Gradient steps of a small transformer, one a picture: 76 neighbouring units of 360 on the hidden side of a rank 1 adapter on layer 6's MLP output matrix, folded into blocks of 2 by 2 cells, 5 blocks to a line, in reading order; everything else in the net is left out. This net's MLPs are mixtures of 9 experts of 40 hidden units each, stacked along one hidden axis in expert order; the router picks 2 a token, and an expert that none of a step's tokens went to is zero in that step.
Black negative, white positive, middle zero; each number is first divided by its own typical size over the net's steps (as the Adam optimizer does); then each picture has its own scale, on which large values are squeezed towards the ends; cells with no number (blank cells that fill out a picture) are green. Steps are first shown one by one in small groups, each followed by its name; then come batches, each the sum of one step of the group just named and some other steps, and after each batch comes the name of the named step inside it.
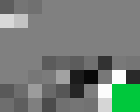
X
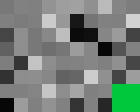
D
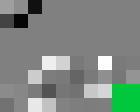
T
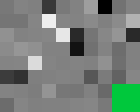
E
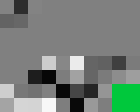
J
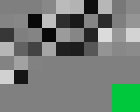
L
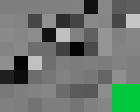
X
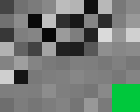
L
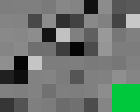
X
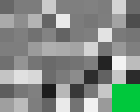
X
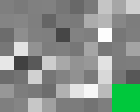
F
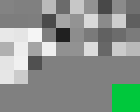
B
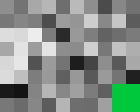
B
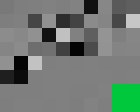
B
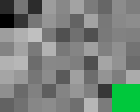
B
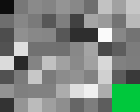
F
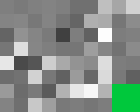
F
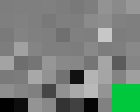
F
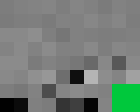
B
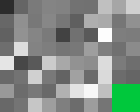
F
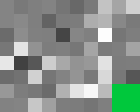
F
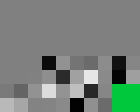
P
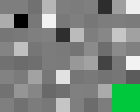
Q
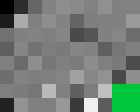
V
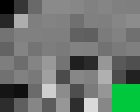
V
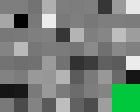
Q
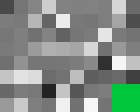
V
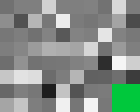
Q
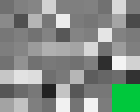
Q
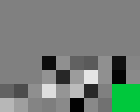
P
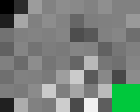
V
